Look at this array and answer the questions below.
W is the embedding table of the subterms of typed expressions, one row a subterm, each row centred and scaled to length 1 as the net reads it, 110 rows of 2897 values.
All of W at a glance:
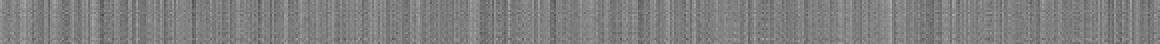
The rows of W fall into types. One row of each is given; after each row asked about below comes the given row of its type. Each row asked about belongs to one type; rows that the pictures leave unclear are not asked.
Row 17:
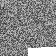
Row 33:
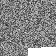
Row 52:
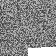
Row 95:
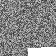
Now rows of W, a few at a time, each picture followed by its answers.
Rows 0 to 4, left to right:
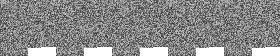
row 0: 17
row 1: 52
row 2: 95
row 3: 17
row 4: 33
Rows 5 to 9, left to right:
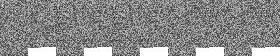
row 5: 17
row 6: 52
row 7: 52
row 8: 95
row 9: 95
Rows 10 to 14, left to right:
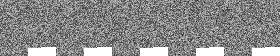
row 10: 52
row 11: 95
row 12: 33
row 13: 33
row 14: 17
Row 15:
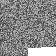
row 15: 33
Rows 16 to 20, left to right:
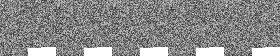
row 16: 95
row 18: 17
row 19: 17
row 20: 17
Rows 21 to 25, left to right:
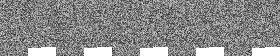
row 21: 33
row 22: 52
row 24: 17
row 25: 95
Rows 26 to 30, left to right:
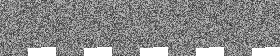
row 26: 95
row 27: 33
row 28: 52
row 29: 95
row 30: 33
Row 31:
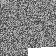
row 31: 17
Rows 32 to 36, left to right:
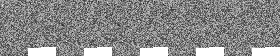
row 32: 17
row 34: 33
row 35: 17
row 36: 95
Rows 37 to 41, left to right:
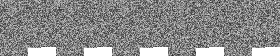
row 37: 95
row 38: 17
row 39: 95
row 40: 95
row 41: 52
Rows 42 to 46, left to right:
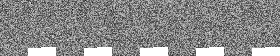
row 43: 33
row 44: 52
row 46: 52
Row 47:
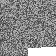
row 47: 33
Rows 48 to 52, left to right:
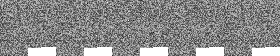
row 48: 52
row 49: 52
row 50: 52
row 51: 52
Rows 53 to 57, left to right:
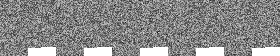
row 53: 95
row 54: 17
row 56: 95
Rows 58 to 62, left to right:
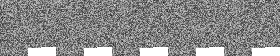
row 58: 52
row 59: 33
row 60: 95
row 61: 52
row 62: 95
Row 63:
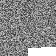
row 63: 33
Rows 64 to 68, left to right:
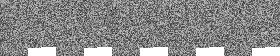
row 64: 33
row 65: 33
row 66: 17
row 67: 52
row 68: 33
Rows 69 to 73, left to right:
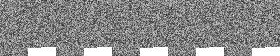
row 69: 95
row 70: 33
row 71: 52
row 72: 17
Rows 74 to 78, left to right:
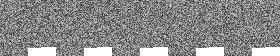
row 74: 95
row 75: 95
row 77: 17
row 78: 52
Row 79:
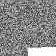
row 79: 52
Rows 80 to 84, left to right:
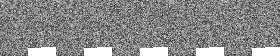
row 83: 17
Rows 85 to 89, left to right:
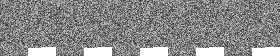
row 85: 33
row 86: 17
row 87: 33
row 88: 95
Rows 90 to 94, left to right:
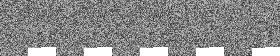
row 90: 52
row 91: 95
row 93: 52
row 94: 17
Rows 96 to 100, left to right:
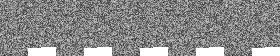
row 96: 95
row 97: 95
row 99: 95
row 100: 17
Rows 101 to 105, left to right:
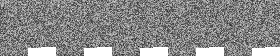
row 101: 17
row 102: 17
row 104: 95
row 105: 33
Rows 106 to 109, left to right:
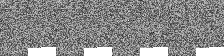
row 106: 33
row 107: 33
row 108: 52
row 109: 52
